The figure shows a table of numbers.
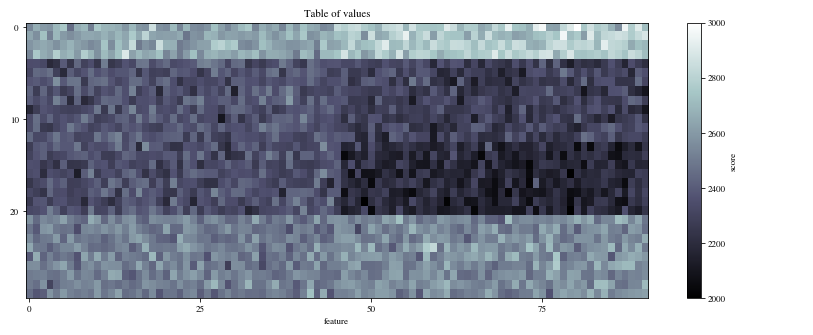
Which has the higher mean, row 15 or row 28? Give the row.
28
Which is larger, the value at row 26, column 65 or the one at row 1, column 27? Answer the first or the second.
the second
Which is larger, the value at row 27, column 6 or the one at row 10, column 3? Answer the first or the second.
the first
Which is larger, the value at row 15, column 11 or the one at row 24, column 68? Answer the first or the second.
the second
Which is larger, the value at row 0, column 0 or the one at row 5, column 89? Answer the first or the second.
the first
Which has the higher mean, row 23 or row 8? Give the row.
23
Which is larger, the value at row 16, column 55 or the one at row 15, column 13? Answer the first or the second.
the second
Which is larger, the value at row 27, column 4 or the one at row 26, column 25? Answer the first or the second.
the second
